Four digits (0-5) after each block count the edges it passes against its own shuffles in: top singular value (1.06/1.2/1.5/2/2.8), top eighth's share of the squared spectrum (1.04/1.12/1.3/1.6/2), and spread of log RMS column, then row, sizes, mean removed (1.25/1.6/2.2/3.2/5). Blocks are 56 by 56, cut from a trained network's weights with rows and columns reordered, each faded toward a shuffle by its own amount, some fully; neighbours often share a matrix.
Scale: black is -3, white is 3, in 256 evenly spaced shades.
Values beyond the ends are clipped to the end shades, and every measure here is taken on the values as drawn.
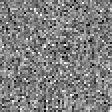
2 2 0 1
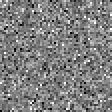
2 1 0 0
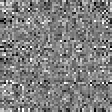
4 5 3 3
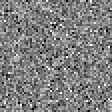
0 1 0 0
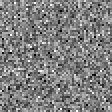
0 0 0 0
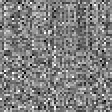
4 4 2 2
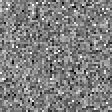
0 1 0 0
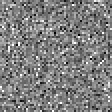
0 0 0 0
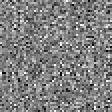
3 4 2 2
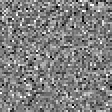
2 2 0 1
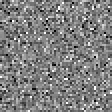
1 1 0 0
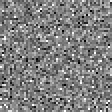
1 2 0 0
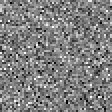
1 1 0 0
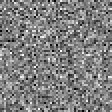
4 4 2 2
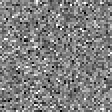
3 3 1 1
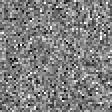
0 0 0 0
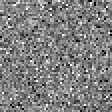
1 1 0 0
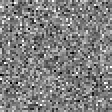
0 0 0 0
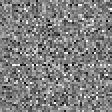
3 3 1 2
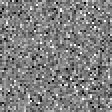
0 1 0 0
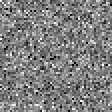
1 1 0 1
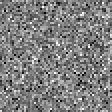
2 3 0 0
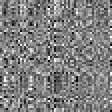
4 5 3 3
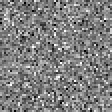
1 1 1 0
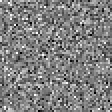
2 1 0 0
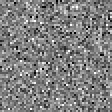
1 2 0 0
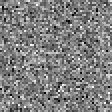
0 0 0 0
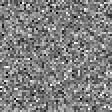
1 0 0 0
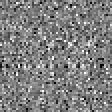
3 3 0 2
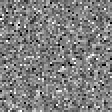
0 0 0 0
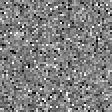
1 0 0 0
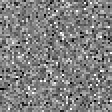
2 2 0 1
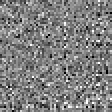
3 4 2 2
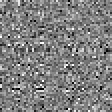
3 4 2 2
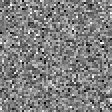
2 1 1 0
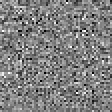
3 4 2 2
